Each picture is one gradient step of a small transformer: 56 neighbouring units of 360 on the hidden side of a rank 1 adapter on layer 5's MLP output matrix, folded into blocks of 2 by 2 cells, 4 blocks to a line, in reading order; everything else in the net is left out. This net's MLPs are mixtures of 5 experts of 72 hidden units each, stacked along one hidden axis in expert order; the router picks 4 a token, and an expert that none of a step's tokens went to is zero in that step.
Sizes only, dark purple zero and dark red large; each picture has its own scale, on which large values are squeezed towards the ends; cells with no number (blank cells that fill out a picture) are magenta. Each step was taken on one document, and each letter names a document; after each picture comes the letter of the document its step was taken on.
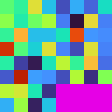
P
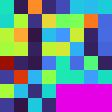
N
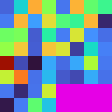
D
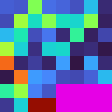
D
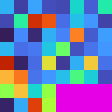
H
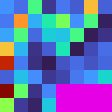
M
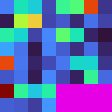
M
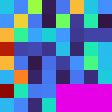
P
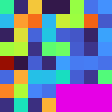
N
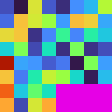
H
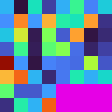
H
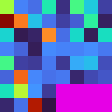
D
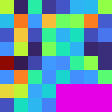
H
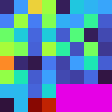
D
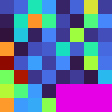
P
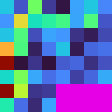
P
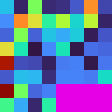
M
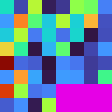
N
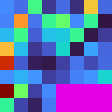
M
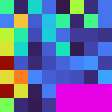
P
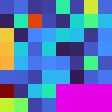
M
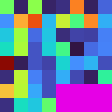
N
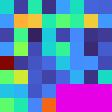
N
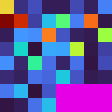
D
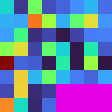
P
